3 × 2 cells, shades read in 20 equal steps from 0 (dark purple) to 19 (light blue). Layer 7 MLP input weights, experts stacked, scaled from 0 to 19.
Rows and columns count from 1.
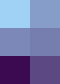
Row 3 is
0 6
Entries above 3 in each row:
2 2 1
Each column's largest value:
19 14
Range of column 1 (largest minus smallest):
19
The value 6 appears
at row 3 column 2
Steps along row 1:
down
